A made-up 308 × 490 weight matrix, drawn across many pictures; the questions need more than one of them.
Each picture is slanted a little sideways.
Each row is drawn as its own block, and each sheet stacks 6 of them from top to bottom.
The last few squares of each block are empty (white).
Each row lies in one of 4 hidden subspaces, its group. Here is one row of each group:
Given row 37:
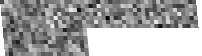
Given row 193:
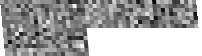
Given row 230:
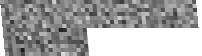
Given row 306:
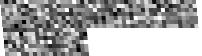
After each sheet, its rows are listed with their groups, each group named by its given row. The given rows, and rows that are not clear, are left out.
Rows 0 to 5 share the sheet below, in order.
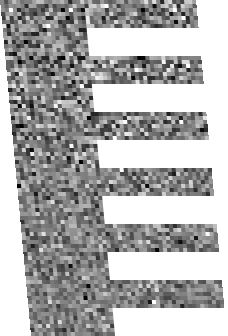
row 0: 193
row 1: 306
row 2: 306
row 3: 306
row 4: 230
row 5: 306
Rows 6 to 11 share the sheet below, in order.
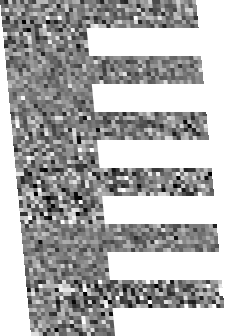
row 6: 306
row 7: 37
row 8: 193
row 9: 306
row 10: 306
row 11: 37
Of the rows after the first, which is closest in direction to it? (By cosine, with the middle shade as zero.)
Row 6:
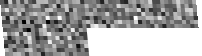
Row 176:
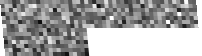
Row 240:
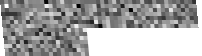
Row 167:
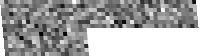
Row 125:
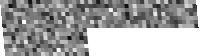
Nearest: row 176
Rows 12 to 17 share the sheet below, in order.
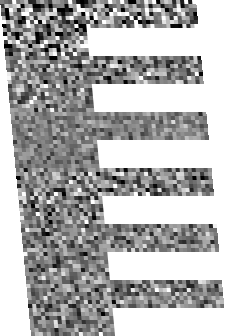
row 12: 37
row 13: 230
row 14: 193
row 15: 37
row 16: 306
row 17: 193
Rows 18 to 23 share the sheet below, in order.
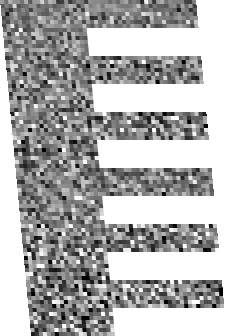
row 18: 193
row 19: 193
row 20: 37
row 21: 306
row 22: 230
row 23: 37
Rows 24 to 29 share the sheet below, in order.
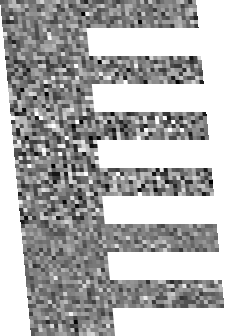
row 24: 306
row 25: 230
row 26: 306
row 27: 37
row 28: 37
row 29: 230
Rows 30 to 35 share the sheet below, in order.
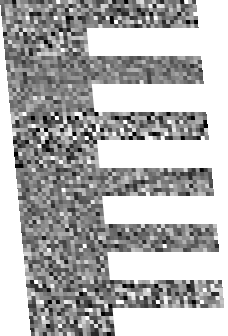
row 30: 193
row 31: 230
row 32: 37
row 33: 230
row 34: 37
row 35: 37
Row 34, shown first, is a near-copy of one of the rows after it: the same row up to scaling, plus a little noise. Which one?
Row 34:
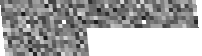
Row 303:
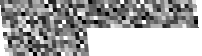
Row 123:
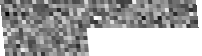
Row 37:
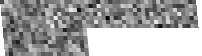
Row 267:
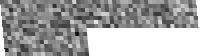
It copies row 303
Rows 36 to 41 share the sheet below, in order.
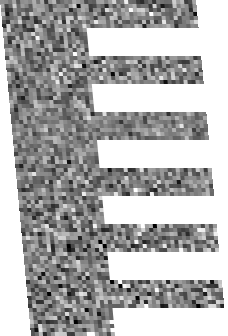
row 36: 193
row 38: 306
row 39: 306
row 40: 37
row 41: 230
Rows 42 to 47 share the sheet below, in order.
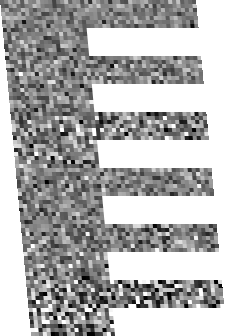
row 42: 306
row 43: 306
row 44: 193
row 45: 193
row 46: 230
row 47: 230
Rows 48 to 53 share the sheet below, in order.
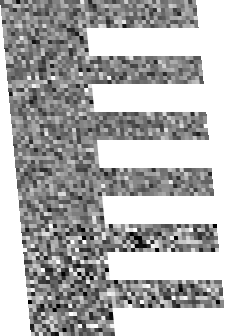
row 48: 306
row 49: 306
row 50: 193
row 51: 306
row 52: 306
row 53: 306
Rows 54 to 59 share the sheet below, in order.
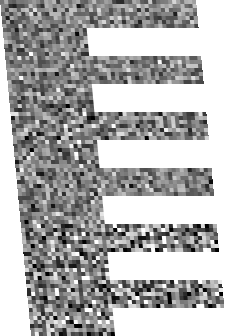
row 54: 230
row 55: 193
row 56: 306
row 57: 37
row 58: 230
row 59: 230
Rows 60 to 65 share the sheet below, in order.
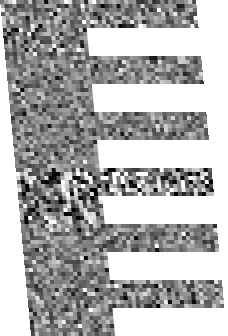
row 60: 37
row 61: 193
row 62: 193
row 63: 37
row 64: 306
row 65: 37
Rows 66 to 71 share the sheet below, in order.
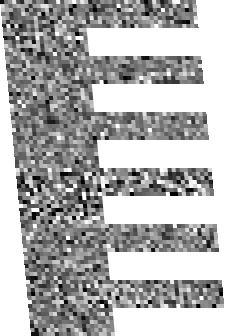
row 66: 193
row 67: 306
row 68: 37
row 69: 193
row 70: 193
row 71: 37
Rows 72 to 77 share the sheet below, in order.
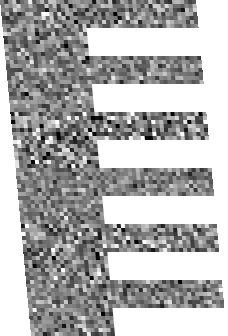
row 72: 306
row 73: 306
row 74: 37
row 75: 230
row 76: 37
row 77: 37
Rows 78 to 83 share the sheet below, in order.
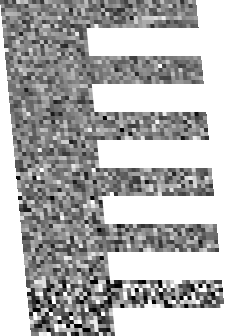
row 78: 306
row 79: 306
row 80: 230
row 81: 306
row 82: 306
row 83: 37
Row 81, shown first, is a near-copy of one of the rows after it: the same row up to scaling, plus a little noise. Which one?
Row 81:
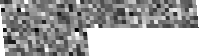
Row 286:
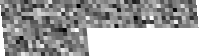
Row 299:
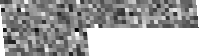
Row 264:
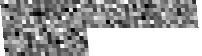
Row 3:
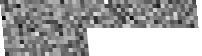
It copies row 299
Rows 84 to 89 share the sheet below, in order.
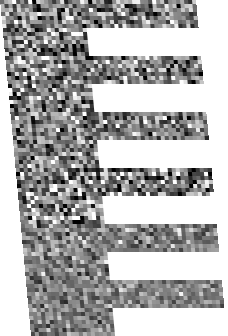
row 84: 193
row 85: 306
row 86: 306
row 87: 193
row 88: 306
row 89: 193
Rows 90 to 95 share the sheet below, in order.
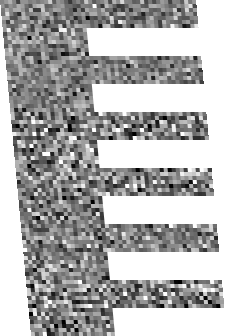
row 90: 230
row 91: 37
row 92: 306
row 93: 230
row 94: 230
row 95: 230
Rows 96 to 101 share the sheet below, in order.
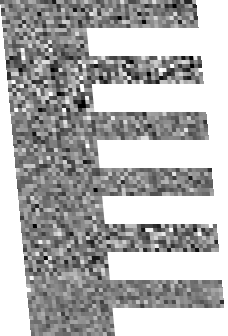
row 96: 230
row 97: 37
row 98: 37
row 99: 306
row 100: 193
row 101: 306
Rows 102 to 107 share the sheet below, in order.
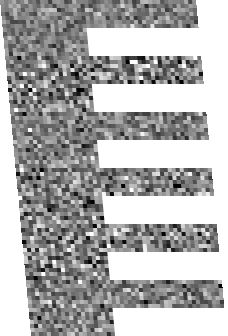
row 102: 37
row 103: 193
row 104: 193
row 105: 306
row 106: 193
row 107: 306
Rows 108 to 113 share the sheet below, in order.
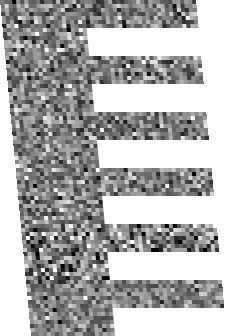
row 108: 193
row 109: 37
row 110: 37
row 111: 193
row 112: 230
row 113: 306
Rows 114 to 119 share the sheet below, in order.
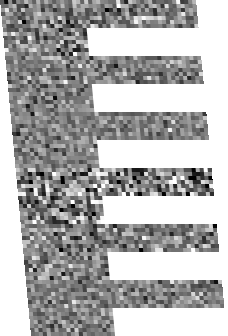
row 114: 306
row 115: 230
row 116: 306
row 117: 37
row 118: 230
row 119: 230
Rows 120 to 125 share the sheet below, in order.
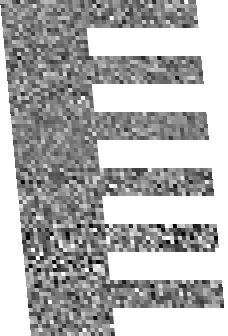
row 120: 230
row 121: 193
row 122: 37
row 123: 37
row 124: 193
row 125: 306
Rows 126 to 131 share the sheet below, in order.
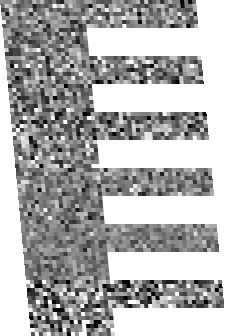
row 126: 37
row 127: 230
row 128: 230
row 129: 306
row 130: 193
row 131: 306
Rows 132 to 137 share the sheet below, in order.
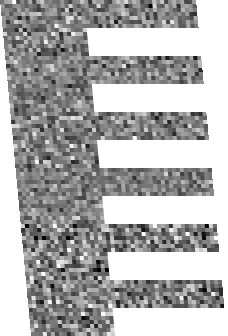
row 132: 193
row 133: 37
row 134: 37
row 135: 193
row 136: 37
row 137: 37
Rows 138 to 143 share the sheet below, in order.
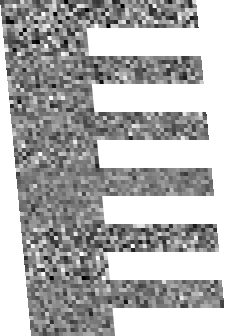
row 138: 306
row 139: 306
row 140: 230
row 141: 306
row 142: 230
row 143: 193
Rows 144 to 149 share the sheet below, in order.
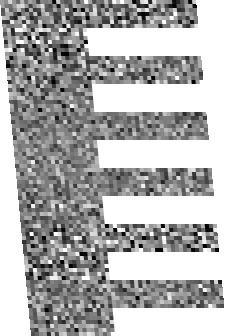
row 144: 230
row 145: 37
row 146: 230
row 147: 193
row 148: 230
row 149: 230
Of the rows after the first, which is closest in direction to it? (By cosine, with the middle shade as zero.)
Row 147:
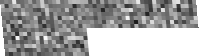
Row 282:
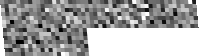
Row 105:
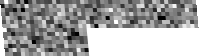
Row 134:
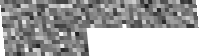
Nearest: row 134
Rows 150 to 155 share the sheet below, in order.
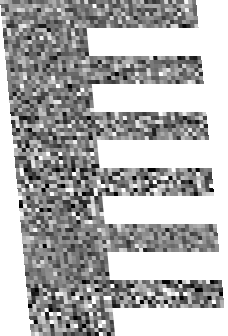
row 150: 230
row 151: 230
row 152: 230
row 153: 306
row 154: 306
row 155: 193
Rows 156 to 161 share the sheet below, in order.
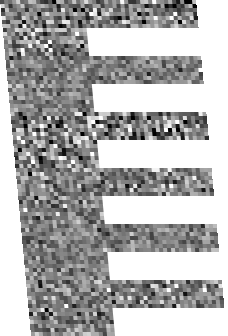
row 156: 230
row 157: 37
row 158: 37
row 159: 193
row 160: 306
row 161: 193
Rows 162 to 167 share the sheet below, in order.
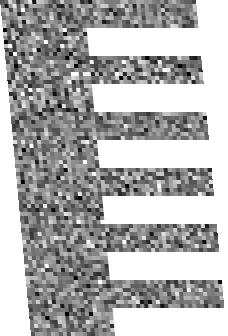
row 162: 306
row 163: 193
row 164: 306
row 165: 230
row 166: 193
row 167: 306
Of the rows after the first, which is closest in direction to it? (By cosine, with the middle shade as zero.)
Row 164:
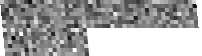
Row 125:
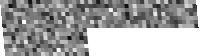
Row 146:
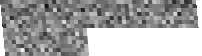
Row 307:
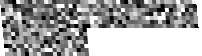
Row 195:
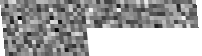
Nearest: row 125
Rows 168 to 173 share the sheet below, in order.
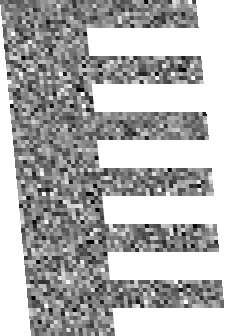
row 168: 230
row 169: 306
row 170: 306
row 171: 37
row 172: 193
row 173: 306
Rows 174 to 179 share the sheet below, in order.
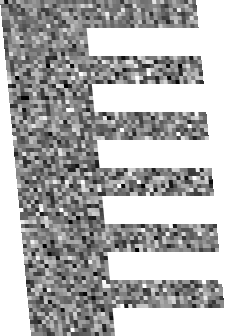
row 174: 37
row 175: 230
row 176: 230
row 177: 193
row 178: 306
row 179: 306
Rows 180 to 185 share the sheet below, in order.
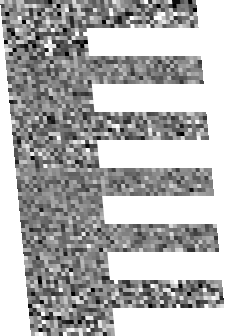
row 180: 230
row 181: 306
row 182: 37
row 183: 193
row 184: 230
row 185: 193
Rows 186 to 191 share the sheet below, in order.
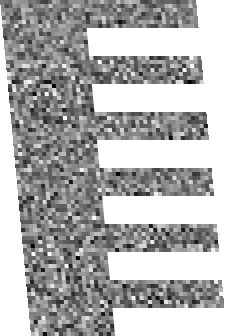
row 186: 306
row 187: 230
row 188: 37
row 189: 37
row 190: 306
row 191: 37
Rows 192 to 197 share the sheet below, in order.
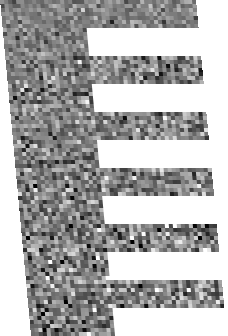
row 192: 193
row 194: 193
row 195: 193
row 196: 230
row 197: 193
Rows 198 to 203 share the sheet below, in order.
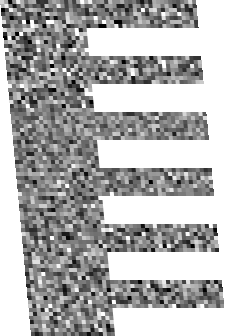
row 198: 306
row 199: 306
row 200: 230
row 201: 306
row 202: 37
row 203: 193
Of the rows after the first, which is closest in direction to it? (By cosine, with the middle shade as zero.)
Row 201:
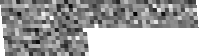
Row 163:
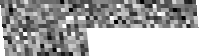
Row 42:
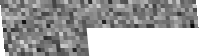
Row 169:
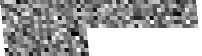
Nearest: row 169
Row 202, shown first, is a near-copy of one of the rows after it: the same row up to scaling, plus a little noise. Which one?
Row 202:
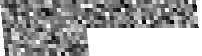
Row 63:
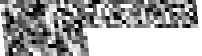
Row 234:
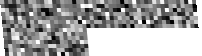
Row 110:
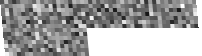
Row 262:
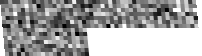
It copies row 234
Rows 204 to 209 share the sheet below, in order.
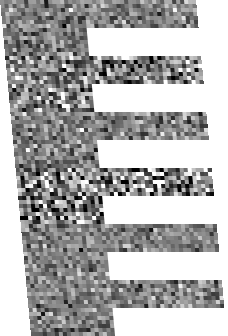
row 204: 193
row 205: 37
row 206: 193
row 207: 230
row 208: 306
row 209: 193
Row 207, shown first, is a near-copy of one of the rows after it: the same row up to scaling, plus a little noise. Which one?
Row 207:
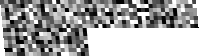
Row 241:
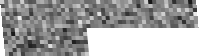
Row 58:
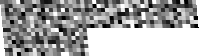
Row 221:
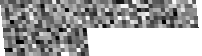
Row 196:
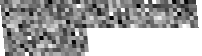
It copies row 221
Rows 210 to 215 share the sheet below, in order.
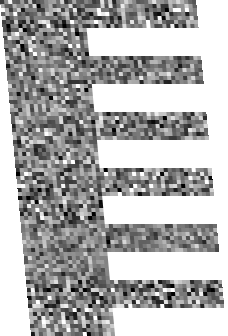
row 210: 37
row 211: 306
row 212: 193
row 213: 306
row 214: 193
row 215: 230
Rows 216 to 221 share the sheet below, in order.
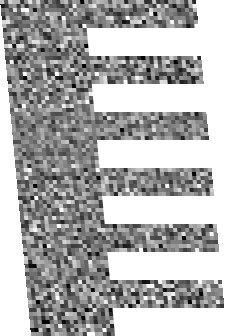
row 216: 306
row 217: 193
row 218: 230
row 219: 193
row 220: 306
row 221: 230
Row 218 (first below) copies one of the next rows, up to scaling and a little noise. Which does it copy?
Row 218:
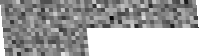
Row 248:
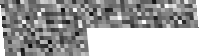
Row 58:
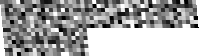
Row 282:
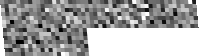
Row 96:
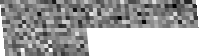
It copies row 58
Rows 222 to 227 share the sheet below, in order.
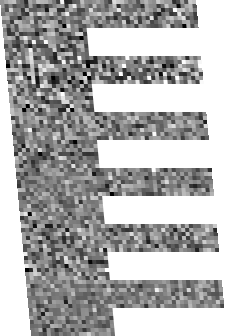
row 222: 193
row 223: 37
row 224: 230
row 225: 306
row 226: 306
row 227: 193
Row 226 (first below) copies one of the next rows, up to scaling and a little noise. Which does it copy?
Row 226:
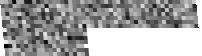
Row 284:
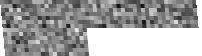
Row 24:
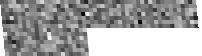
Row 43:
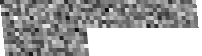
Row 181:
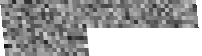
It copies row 181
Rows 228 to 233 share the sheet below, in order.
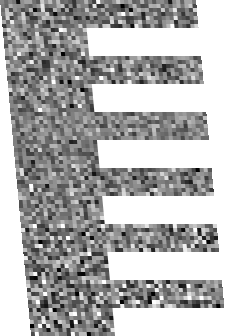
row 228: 230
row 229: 37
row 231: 306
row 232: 193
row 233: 306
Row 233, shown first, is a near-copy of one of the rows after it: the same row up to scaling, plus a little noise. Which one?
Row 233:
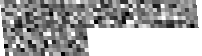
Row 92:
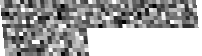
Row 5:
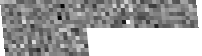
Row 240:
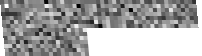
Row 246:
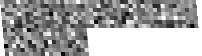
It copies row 246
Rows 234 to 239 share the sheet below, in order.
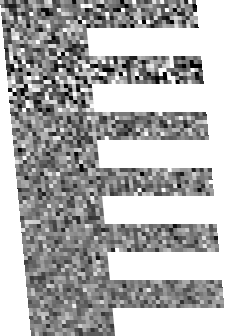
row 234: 37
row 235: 37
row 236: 306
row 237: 37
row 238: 37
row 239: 37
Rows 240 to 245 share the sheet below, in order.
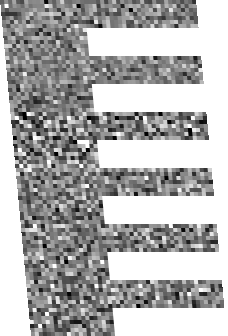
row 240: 306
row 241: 230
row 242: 306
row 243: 193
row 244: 306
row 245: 306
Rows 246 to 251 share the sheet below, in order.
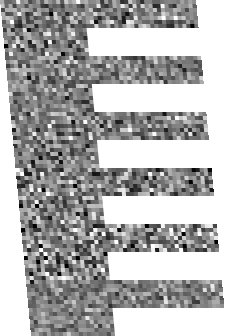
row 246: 306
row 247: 306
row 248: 230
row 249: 306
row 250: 193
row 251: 37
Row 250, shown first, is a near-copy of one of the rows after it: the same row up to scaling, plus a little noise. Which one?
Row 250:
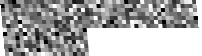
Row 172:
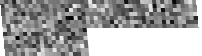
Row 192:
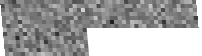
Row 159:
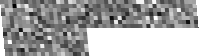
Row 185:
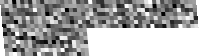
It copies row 192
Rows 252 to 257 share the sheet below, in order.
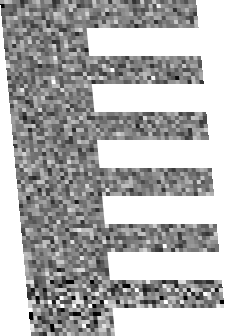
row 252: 306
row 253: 37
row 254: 306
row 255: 37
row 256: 37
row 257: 306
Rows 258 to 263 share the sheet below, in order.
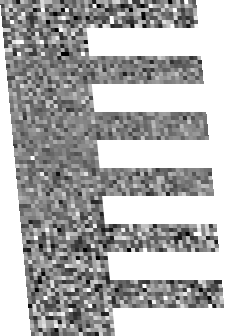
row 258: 230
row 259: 230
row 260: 193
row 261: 37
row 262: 37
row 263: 193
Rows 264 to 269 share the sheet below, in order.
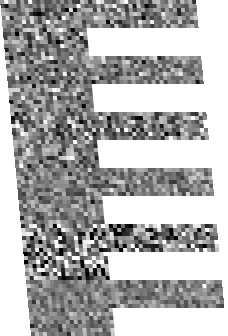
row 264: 306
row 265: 306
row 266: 37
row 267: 37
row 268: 193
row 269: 306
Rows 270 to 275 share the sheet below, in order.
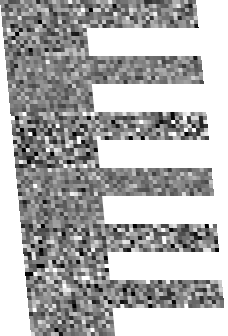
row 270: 193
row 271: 193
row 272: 193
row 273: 230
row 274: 230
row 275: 37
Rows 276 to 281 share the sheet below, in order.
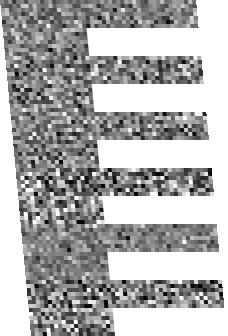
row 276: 37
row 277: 193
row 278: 230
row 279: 230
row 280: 37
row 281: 230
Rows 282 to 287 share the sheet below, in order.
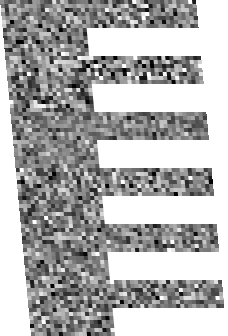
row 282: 230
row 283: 37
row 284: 306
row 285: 37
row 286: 306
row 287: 306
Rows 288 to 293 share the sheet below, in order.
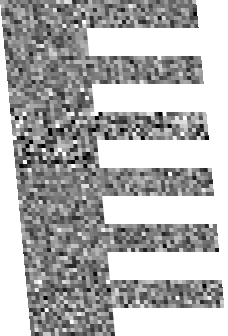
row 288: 37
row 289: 37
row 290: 193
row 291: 193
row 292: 37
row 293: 193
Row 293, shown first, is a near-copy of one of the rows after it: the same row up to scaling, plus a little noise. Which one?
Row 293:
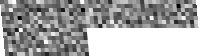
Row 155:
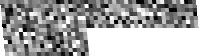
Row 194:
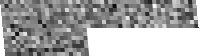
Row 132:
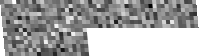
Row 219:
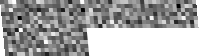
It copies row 219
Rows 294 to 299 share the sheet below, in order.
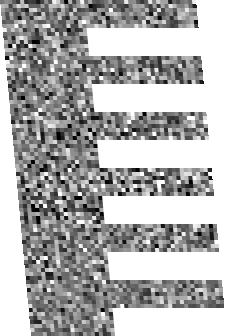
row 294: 306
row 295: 37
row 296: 37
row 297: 230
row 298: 193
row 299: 306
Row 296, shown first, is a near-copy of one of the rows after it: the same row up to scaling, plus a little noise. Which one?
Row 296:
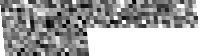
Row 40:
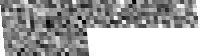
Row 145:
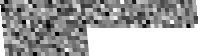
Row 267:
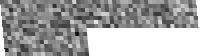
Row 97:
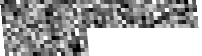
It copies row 40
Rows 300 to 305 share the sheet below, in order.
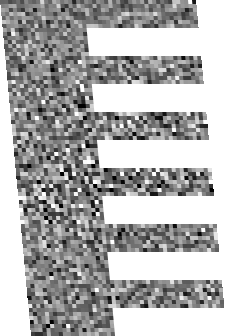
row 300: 230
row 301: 37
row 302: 37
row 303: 37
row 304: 37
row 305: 193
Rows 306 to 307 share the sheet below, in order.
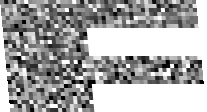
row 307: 306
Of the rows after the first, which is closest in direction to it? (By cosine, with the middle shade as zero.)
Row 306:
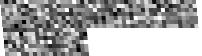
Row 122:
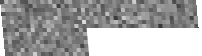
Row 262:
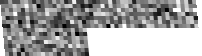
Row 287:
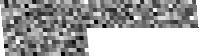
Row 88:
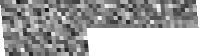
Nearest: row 287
